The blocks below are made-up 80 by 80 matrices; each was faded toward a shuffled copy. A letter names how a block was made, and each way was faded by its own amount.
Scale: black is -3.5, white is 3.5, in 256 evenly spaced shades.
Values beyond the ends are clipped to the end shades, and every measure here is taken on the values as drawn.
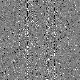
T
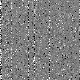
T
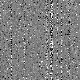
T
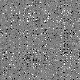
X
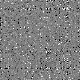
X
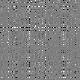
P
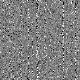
T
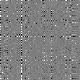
P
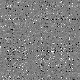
X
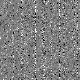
T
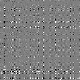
P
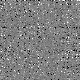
X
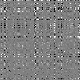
P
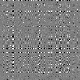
P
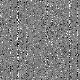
T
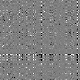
P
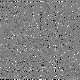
X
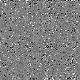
X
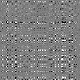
P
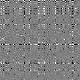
P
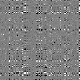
P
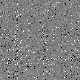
X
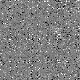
X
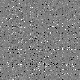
X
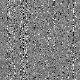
T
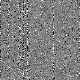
T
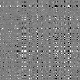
P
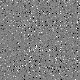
X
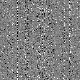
T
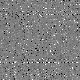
X
